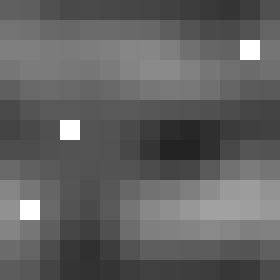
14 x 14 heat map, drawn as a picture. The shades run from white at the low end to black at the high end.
Histogram: skewed, a long tail of low values. Lone odd cells: 3, each lower than its neighbours. Slope: none. Stripes: horizontal, repeating 2 times.
